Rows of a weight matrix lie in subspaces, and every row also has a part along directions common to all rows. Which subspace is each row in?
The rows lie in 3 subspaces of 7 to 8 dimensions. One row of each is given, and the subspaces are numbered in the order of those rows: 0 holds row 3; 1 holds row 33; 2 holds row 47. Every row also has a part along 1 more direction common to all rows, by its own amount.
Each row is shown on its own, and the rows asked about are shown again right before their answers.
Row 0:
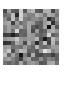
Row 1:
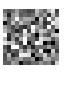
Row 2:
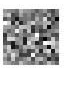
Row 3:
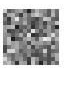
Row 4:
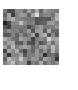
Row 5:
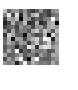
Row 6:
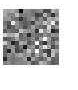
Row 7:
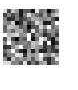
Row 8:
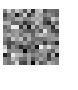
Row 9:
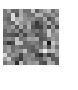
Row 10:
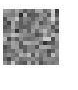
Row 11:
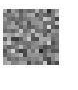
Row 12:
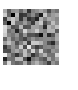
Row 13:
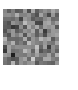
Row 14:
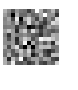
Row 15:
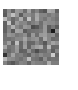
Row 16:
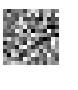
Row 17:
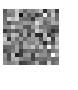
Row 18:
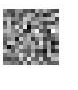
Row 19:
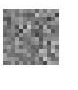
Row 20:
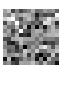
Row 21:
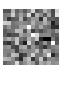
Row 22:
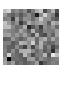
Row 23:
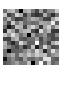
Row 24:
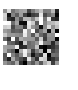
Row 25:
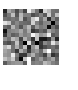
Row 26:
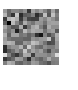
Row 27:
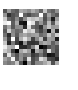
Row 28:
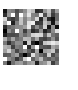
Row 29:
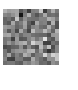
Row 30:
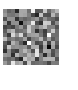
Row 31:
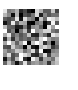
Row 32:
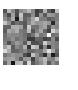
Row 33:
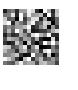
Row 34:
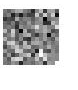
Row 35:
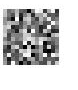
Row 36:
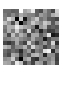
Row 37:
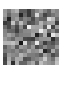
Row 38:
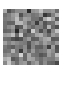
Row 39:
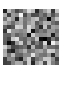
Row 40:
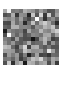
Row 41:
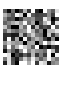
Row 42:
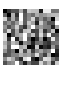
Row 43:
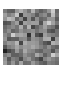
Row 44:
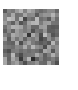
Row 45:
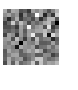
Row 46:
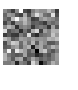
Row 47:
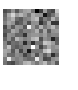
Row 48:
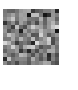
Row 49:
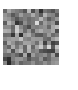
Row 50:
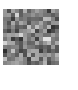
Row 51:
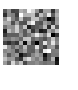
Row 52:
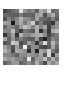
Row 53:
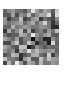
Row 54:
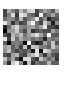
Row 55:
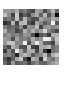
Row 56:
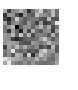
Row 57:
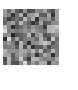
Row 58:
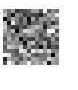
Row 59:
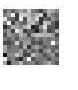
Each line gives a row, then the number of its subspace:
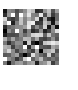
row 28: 1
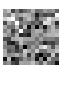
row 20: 0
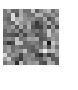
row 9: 0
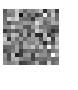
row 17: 1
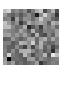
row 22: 2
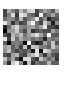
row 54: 1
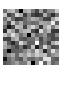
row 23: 0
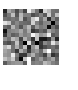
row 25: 1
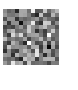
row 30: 1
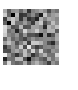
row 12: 1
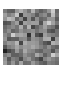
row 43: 1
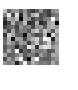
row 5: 2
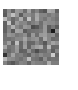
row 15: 1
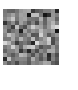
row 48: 2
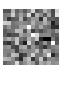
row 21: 2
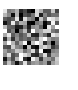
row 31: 1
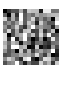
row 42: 2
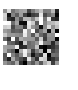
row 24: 2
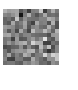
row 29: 2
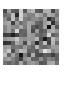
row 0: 0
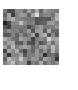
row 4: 2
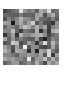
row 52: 0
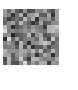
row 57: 1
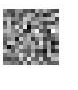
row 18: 0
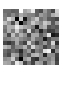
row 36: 1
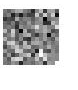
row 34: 0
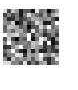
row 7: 0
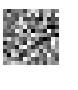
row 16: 2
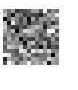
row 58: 1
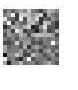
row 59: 1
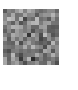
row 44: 1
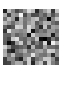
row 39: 0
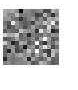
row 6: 0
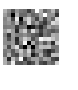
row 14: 2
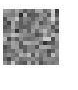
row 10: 1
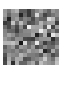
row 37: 2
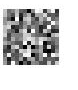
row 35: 2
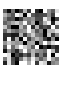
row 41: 1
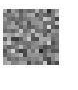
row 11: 0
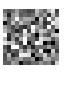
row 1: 2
